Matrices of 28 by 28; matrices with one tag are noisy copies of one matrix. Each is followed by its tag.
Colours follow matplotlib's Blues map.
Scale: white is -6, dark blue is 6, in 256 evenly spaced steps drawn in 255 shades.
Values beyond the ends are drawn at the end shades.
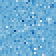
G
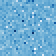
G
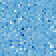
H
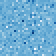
G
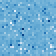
H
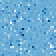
H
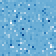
H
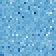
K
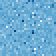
G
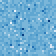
H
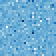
G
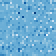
K
